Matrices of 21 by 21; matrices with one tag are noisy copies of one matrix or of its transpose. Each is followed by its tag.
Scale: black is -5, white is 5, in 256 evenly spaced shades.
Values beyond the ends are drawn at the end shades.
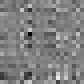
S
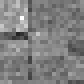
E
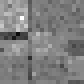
E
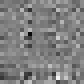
S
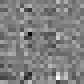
S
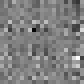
S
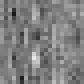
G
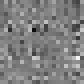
S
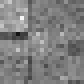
E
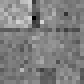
E
